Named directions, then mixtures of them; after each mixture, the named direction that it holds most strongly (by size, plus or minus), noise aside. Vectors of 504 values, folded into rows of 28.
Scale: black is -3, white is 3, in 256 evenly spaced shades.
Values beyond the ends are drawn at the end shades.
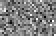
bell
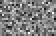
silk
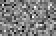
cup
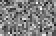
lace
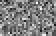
lace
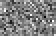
bell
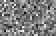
cup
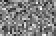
lace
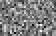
lace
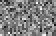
lace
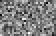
lace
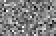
cup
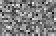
silk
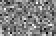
lace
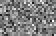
bell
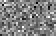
cup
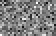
lace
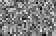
lace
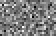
cup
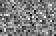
bell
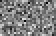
lace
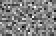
silk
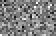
cup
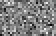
lace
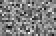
silk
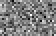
bell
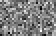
lace
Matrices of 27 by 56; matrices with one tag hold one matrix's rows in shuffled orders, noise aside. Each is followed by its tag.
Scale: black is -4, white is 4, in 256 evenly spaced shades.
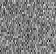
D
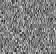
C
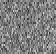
D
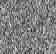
D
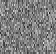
D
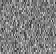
C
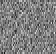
C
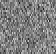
D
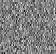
C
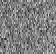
D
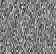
C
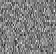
C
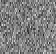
D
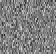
C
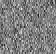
C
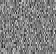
C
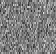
D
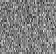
D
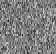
D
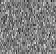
D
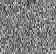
D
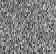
D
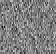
C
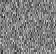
C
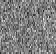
D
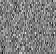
C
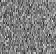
D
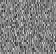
C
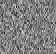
C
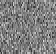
D
